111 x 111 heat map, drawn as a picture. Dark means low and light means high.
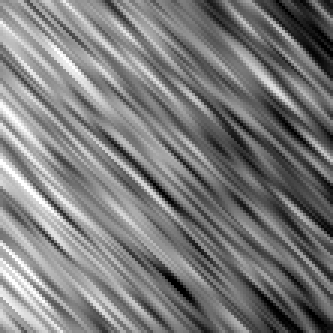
Odd rows or columns: none. Grain: diagonal, down to the right. Histogram: bell-shaped. Slope: up to the left.
